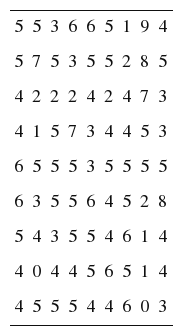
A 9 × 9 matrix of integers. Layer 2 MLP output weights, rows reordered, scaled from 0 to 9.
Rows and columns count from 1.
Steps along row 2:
up down down up same down up down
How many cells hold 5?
28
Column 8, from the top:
9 8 7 5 5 2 1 1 0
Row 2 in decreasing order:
8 7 5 5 5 5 5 3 2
